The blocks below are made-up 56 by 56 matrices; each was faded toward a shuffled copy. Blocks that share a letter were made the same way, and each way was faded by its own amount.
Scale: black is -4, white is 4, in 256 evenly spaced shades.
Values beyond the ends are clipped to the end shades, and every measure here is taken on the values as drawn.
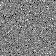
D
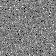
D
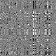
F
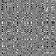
F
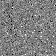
D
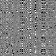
F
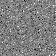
D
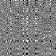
F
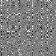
F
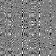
F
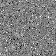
D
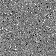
D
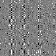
F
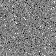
D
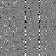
F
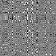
F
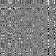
F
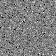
D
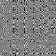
F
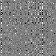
F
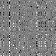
F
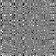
F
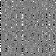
F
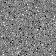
D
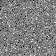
D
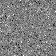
D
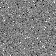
D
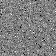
D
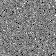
D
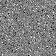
D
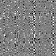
F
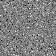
D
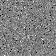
D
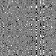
F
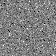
D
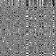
F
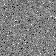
D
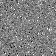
D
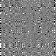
F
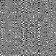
F
